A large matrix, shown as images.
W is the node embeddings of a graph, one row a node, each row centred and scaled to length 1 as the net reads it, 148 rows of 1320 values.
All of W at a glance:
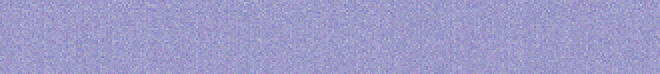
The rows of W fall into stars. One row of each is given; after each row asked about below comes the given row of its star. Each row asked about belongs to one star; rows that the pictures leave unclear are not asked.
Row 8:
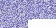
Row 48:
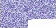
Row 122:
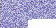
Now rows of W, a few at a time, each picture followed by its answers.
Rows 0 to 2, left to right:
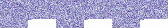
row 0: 48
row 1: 8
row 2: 48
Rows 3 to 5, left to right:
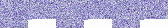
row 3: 122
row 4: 122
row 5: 48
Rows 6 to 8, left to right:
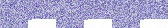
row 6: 48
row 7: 122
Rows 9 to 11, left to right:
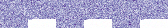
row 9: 8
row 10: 8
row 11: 8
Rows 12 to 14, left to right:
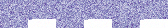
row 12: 8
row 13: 8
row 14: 122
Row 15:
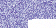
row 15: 8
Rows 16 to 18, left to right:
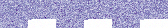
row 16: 48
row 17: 48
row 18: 122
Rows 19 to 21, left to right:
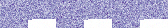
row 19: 48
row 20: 122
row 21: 122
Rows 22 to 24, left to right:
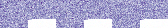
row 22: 122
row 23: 122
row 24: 48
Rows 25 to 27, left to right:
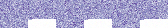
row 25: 8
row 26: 8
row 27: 48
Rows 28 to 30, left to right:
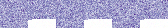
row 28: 48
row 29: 122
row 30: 8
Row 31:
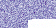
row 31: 8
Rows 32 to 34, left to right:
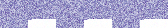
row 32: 48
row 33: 48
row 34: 8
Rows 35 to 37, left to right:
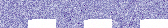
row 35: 48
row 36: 48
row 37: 8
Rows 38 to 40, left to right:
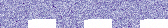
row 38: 122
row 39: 122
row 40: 8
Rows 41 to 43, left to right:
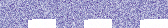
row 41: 48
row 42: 122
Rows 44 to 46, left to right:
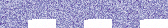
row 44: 122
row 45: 8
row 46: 122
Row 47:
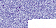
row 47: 48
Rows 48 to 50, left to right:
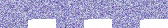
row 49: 8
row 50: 122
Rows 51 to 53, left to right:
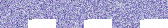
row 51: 8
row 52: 48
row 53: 122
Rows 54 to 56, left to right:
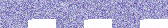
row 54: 48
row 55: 122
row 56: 48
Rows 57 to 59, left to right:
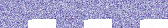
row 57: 8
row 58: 122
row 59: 8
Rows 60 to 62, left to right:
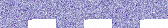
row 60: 48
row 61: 8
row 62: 122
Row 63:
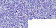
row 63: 48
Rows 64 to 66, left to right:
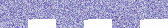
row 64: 8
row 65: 48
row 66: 122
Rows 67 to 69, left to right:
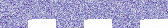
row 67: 122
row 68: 8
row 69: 122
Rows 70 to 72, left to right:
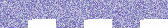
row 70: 122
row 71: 8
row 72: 122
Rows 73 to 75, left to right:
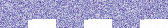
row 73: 122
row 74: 8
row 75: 8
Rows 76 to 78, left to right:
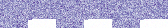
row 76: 8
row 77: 8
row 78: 8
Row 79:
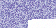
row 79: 48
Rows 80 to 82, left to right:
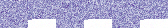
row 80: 48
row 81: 48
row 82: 48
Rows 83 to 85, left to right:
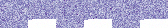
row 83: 8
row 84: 48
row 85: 122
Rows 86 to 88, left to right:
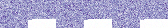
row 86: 122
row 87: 48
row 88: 8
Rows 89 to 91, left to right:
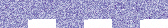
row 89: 8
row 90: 122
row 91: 48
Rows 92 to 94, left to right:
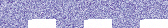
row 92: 122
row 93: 8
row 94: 8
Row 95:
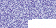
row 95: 8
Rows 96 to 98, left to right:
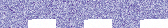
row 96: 8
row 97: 122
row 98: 48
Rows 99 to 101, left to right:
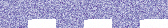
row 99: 122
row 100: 48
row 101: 122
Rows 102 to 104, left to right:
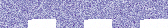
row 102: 48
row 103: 8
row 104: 48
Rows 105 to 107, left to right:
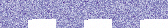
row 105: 122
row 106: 122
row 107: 122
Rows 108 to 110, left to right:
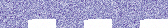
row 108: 122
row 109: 122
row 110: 48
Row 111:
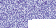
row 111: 8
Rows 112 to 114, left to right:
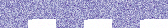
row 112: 8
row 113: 48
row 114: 48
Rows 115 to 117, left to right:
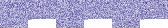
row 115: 48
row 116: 122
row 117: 8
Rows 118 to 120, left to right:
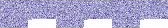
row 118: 122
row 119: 48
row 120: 122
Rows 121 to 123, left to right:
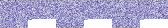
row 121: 48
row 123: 122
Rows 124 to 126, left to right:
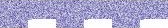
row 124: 122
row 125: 8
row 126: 8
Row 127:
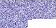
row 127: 48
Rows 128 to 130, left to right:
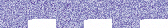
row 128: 8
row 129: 48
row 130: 8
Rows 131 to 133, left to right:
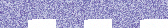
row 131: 122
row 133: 122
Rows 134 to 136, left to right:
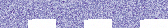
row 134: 8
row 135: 122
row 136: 48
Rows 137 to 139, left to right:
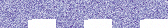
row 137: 122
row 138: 122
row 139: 8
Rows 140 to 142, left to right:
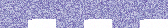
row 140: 122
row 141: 8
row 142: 48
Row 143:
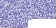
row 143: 122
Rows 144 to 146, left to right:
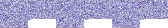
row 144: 8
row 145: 8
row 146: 122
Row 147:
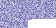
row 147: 8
